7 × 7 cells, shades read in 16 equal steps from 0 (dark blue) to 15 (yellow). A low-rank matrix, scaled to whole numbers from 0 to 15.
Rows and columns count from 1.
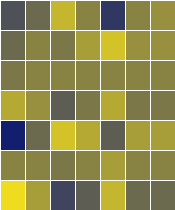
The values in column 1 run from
0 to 15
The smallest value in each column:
0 6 3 5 2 6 6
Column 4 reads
8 10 8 7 11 8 5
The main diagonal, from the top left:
4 8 8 7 5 8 6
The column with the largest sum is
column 5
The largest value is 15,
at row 7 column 1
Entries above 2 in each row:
6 7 7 7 6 7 7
